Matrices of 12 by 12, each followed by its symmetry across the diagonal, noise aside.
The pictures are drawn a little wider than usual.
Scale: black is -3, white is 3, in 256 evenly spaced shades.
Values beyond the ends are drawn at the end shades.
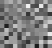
antisymmetric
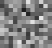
neither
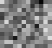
neither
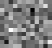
antisymmetric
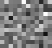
neither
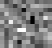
antisymmetric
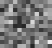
neither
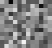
neither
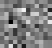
antisymmetric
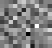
antisymmetric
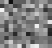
antisymmetric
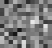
neither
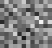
antisymmetric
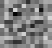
neither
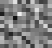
antisymmetric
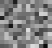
neither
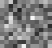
neither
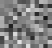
antisymmetric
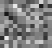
antisymmetric
